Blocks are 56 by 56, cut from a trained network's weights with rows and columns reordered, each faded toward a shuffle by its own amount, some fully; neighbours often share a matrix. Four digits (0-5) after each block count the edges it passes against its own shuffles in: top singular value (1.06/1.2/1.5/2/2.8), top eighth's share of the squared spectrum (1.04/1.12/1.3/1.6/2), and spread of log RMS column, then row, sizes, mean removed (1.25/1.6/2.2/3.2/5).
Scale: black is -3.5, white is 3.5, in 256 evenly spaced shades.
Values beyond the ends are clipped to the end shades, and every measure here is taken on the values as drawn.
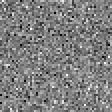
0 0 0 0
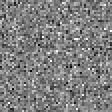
1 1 0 0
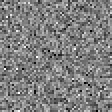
0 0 0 0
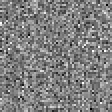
2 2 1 0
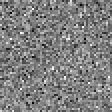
1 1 0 0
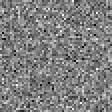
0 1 0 0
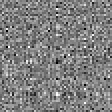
4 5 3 2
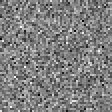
0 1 0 0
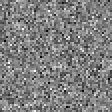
0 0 0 0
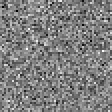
1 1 0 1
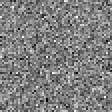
2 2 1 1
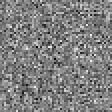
3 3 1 1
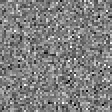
2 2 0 0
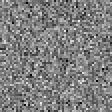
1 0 0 0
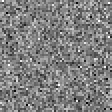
0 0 0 0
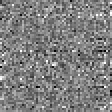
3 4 2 2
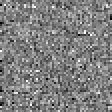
2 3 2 2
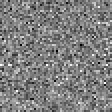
2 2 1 1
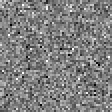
1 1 0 0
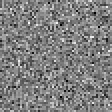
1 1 0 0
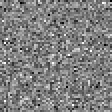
2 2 1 1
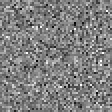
2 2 1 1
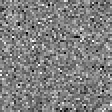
1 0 0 0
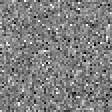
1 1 0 0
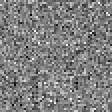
3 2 1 0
